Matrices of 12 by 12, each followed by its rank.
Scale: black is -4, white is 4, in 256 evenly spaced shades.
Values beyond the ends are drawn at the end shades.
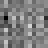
two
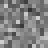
full rank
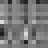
two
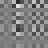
one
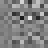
two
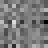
two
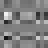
one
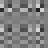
one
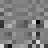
two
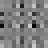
two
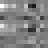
two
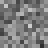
full rank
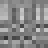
two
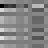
one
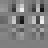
one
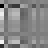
one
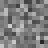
full rank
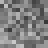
full rank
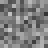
full rank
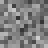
full rank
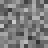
full rank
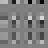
one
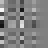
one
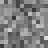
full rank
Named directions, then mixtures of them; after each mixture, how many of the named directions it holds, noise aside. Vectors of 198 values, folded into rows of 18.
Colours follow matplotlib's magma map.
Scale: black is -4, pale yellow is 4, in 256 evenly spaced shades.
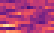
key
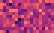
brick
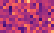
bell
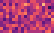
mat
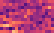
two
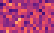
one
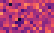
two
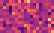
one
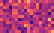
two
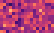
two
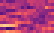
one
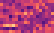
three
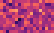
one
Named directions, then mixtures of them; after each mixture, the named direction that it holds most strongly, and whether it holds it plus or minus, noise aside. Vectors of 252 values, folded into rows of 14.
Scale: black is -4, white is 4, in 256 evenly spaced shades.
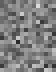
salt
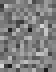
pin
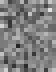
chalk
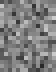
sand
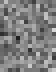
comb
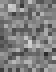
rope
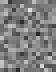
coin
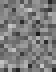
coin, plus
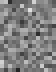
coin, plus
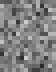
sand, plus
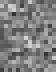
rope, plus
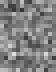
rope, minus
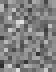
pin, minus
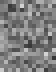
rope, minus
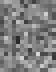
comb, plus
